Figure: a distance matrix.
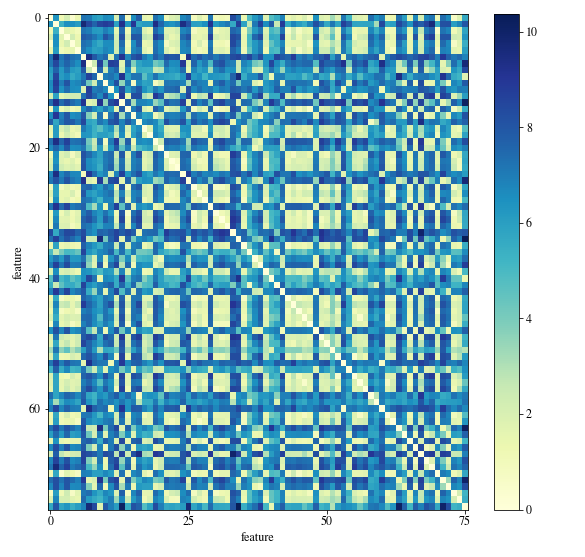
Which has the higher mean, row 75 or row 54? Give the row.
75
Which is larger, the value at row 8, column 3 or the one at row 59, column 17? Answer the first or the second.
the first
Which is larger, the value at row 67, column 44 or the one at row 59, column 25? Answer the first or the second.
the second
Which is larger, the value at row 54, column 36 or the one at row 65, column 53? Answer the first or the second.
the second
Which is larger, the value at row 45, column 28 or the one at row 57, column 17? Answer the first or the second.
the second
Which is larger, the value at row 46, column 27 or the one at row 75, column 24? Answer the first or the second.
the second
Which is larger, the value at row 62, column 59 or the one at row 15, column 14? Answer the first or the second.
the second
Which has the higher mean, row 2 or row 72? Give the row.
72
